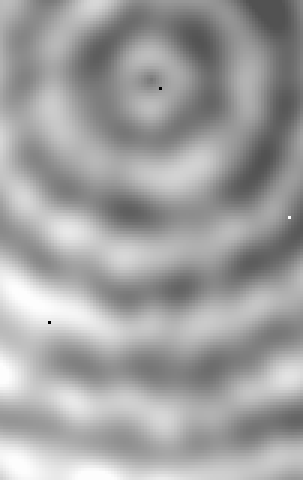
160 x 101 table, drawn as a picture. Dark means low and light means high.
There is an overall slope up to the bottom left. Three lone cells stand out: one far higher and two far lower than their neighbours. Rings spread out from the top middle. The top right is the ninth with the lowest average.
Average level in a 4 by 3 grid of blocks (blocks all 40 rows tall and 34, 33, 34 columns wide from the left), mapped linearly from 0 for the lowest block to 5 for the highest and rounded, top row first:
210 / 321 / 532 / 533
